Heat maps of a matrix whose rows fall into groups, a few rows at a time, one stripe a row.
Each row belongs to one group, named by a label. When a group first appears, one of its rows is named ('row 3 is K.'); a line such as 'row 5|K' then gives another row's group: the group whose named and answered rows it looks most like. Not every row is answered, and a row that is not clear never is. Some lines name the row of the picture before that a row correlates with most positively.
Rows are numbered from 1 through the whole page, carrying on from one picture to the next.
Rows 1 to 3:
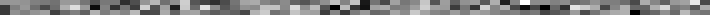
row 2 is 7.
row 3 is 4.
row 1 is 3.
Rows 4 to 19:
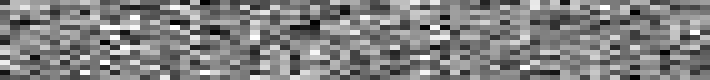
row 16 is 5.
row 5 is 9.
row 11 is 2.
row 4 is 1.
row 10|3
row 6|4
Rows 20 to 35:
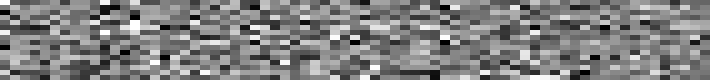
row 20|5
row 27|3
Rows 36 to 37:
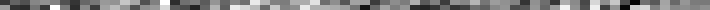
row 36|4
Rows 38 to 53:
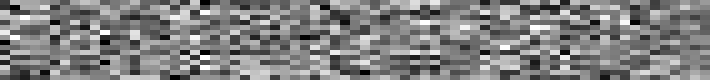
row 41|9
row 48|1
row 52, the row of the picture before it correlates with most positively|37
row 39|4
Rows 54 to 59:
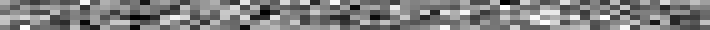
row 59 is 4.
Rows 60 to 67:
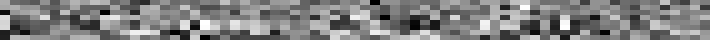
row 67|1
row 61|3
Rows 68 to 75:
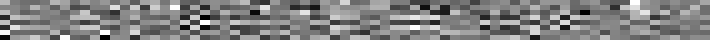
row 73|1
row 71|1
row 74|5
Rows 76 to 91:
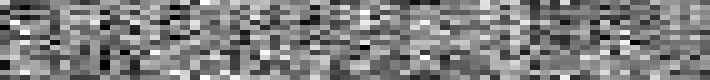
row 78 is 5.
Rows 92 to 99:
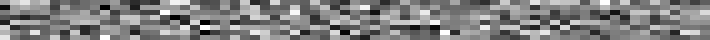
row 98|3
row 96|1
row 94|3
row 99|5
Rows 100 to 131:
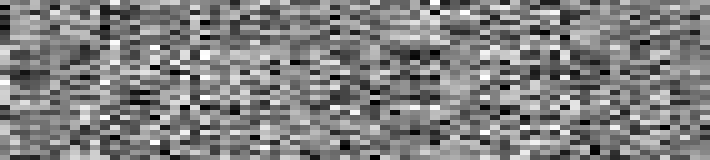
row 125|3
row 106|7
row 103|2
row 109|3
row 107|1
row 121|1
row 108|2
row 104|1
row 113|7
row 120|9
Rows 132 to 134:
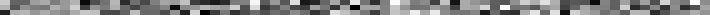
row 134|1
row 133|2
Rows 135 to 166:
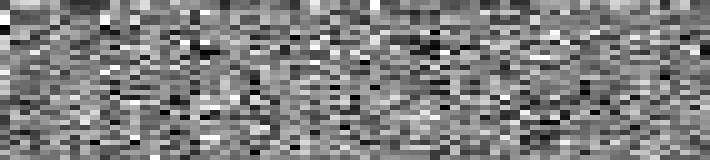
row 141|7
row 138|5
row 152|9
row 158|1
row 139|5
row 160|4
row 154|2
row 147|7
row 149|5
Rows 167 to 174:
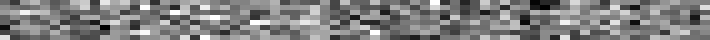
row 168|7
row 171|4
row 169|9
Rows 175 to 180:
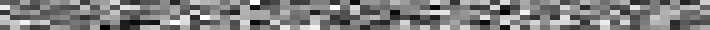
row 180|7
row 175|2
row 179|9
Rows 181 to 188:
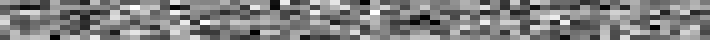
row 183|9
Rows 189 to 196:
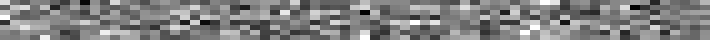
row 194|9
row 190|4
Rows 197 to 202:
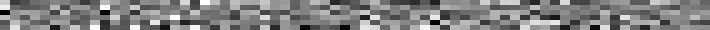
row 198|5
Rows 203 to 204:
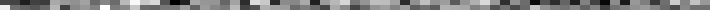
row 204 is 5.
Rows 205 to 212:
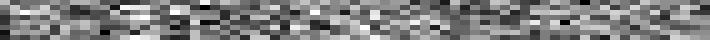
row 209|1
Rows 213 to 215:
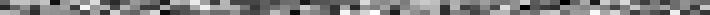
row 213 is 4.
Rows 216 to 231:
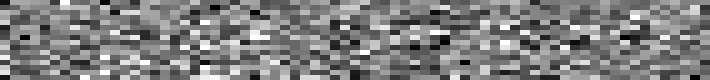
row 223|4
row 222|2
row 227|5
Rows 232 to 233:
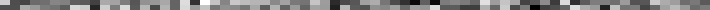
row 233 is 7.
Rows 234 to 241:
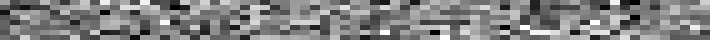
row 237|4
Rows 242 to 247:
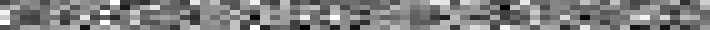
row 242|2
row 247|2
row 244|5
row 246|5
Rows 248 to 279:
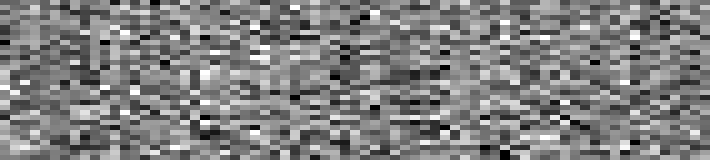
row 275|3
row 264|4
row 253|2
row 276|4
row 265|5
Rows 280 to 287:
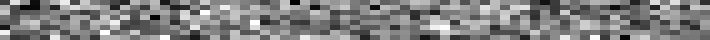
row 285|2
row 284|2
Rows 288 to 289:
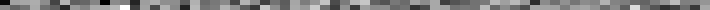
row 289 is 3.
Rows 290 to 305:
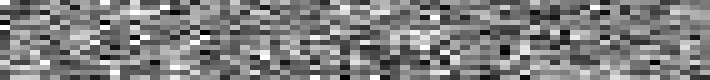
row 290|5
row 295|5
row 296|1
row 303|9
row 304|2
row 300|3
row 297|7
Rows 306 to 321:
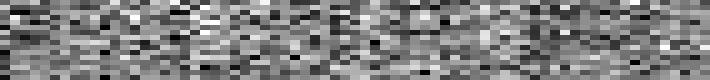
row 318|4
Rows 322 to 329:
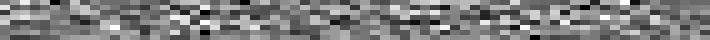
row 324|1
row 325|9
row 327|2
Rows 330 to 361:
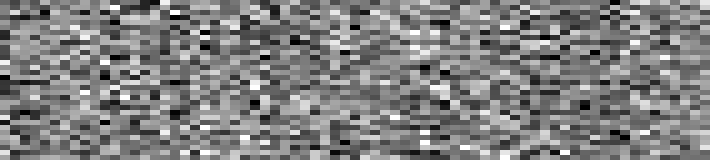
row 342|5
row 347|2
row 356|3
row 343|3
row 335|2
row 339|1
